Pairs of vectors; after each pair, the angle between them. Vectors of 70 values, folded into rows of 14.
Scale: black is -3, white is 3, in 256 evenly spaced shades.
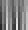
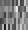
partly aligned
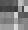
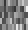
partly aligned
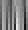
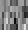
orthogonal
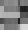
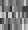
partly aligned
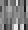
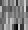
nearly opposite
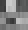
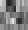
nearly opposite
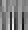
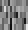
partly aligned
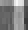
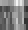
nearly parallel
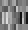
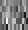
partly aligned
